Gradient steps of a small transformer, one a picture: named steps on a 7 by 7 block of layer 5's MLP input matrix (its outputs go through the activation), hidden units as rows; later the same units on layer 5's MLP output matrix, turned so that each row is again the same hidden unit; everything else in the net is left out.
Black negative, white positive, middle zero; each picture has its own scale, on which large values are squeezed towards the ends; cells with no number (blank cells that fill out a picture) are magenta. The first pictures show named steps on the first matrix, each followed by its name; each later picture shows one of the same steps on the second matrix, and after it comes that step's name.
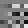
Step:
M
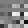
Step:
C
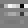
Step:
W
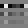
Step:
W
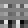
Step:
M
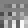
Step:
C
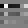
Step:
W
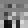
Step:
C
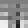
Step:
C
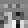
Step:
C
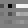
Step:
W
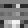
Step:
M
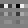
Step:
W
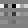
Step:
W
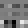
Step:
M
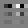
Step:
W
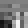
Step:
C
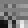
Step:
C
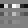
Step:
W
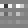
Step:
W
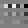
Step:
W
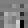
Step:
C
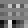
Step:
M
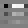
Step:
W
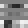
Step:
M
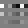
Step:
W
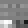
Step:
M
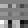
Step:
M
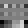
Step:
M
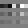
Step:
W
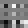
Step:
M
